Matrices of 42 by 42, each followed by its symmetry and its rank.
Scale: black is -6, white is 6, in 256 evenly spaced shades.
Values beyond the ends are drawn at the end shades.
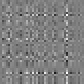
neither, rank two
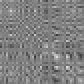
symmetric, rank three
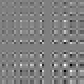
symmetric, rank one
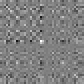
symmetric, rank three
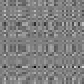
neither, rank two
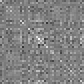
symmetric, rank five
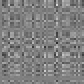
neither, rank two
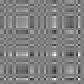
symmetric, rank one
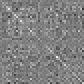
symmetric, rank five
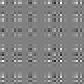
symmetric, rank one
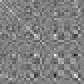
symmetric, rank five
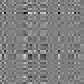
neither, rank two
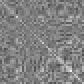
symmetric, rank five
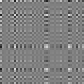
symmetric, rank one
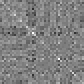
symmetric, rank five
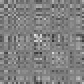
symmetric, rank three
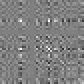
symmetric, rank three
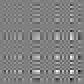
symmetric, rank one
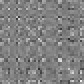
symmetric, rank three
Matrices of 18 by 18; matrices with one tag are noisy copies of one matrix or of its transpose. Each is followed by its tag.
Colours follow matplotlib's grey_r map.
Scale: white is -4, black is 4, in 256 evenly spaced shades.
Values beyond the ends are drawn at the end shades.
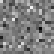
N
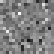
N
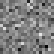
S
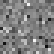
S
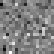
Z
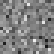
S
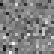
Z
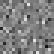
S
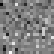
Z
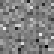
S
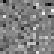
Z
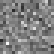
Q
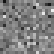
Z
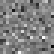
Q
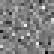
Q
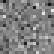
Z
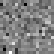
Z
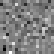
Z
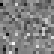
Z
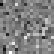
Z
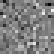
Z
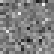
N
